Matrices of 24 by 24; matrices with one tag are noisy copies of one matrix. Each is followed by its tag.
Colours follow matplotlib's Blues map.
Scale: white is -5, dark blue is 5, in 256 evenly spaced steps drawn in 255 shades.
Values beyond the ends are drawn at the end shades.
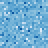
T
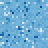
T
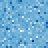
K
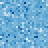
T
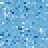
T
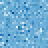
T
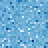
K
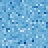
K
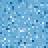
K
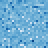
K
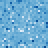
K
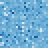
T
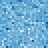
K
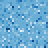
K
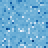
K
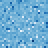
K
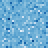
K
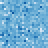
T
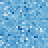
T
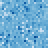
T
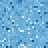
K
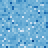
K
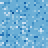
T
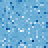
K
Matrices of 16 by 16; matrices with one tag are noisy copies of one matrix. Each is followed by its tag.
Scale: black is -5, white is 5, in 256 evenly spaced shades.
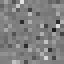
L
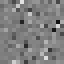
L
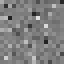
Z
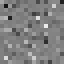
Z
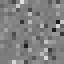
L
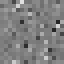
L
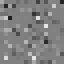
Z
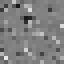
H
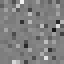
L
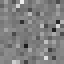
L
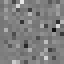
L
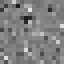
H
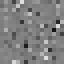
L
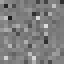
Z
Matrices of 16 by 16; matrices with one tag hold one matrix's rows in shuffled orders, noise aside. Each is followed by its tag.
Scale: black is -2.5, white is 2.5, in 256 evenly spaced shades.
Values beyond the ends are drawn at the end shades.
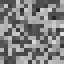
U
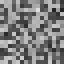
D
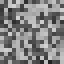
U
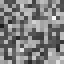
U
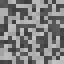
D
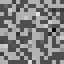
D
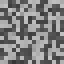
D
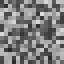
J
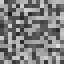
U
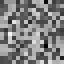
D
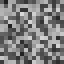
D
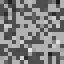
U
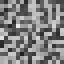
D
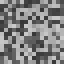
U
